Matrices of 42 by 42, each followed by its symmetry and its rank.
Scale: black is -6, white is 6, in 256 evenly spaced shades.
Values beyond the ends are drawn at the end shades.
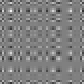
symmetric, rank one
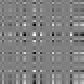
symmetric, rank one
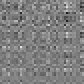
neither, rank three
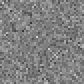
symmetric, full rank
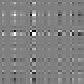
symmetric, rank one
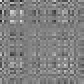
symmetric, rank two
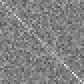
symmetric, full rank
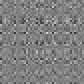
neither, rank three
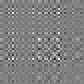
symmetric, rank two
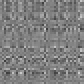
neither, rank three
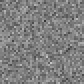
neither, full rank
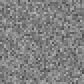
neither, full rank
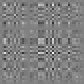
symmetric, rank two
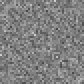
symmetric, full rank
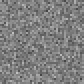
neither, full rank
